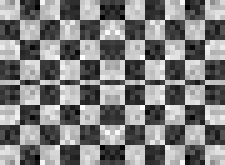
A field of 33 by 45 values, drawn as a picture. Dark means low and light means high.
Mirror symmetry: left to right and top to bottom. Grain: checkered. Histogram: two levels. Slope: none.
